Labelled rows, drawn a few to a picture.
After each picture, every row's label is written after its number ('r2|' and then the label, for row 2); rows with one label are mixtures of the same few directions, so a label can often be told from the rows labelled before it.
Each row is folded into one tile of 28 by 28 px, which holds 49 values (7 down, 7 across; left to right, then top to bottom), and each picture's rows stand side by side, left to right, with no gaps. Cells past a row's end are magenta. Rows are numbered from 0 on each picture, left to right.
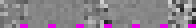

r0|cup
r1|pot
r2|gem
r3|pot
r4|pot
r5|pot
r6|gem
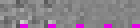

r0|pot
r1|pot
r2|gem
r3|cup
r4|pot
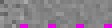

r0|cup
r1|pot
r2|cup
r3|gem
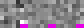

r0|pot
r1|cup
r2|gem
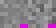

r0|cup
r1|gem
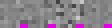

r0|pot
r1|pot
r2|cup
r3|gem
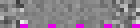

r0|pot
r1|gem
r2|gem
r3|pot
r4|gem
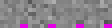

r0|gem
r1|cup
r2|pot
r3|pot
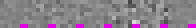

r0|gem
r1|gem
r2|cup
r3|cup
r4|pot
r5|gem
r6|pot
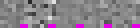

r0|gem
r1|cup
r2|cup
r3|pot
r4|cup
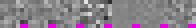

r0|pot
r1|pot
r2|gem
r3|cup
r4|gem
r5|gem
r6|gem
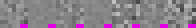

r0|gem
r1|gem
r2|gem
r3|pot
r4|cup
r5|gem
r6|gem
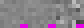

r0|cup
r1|cup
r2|pot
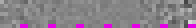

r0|cup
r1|gem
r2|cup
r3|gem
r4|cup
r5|gem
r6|pot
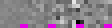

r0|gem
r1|gem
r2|pot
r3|cup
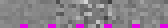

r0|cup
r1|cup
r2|cup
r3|cup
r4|pot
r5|cup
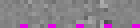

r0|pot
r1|cup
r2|pot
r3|pot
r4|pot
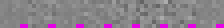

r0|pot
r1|cup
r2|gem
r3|cup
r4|gem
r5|cup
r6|cup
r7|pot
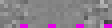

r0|cup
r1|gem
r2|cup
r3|pot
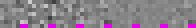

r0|pot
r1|cup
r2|gem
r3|pot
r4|gem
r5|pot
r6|pot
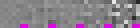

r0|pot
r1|pot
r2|cup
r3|cup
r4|cup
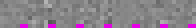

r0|cup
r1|pot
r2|gem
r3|gem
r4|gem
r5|pot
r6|gem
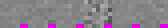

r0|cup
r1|pot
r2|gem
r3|gem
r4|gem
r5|pot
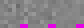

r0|gem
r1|cup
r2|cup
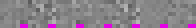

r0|pot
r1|gem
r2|pot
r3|cup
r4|gem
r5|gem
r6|cup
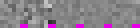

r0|gem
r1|pot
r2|gem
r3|gem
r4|cup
